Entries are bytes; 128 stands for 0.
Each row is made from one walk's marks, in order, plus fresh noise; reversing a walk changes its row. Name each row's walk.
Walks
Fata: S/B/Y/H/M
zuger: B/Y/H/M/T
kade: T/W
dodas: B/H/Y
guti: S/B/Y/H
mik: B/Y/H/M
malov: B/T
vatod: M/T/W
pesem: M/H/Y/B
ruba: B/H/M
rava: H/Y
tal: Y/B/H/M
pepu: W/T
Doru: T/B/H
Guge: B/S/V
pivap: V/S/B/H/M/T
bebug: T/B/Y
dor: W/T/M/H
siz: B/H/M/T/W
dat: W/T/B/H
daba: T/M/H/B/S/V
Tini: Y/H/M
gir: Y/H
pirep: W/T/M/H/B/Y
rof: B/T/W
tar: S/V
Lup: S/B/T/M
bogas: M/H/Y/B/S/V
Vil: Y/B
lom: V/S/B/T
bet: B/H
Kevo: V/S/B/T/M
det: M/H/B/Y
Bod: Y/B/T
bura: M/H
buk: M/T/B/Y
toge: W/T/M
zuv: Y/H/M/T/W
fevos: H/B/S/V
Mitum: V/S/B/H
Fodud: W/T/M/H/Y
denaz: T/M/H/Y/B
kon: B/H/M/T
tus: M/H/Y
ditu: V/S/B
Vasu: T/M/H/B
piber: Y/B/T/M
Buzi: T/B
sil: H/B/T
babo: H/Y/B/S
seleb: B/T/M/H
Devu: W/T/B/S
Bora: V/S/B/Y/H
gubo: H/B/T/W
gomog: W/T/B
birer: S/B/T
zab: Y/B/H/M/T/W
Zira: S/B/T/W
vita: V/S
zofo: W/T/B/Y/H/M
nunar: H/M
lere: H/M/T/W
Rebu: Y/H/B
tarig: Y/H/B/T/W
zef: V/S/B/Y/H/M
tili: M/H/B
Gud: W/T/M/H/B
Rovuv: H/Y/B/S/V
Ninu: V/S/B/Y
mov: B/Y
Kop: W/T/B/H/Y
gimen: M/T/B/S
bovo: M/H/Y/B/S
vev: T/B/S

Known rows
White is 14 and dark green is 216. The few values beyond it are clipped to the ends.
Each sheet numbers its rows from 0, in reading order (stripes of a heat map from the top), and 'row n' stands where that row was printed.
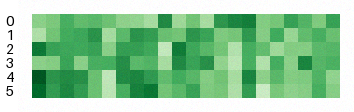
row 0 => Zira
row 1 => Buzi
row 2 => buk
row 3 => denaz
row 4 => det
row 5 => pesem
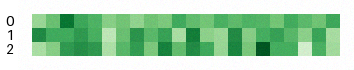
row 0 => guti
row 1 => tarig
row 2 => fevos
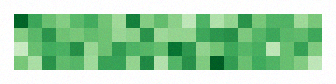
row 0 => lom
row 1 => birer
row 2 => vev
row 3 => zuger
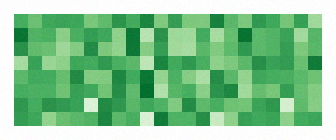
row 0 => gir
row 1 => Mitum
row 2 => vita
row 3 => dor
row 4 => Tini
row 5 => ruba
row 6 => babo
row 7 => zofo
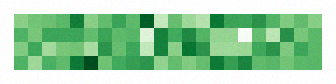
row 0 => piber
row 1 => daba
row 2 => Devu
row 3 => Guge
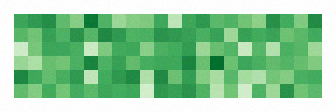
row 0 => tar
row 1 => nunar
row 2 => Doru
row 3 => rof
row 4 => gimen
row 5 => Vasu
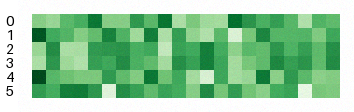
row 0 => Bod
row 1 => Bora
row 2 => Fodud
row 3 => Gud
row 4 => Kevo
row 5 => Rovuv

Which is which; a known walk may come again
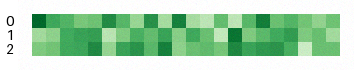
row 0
Ninu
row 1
tal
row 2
sil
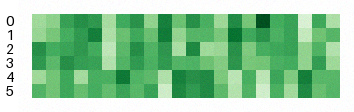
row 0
fevos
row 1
gubo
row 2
tarig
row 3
Rebu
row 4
denaz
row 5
Vasu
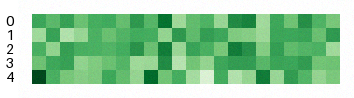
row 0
ruba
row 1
toge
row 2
bet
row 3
Lup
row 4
Kevo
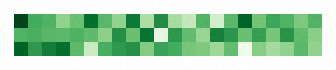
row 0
zef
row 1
siz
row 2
bogas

